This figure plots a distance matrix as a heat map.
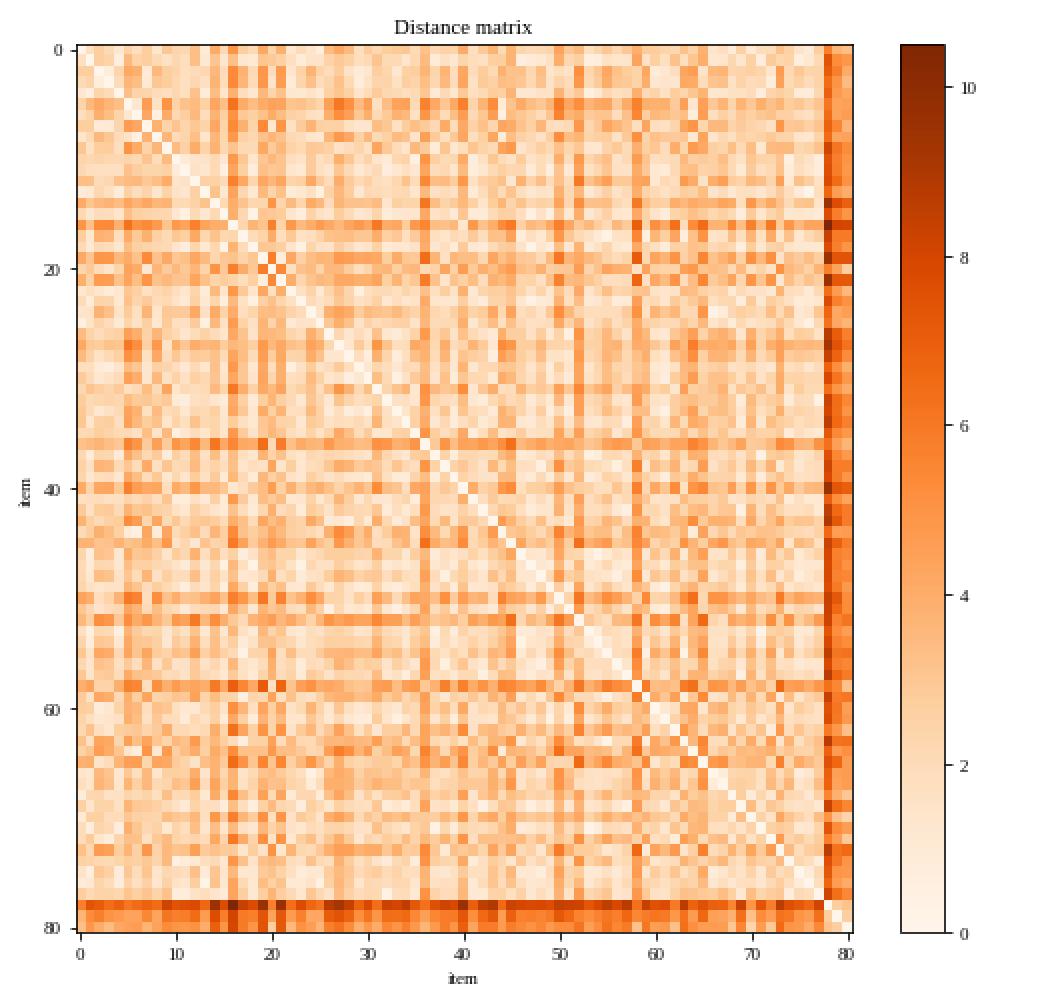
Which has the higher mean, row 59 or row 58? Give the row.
58
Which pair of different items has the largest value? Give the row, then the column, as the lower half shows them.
78, 16
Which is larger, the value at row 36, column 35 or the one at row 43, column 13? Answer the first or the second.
the first
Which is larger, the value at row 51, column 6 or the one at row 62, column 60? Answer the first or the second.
the first
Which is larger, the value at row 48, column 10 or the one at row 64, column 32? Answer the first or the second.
the second
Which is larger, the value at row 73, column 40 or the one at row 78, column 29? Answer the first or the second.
the second
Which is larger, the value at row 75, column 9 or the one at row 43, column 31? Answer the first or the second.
the second
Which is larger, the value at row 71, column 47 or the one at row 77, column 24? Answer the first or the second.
the second
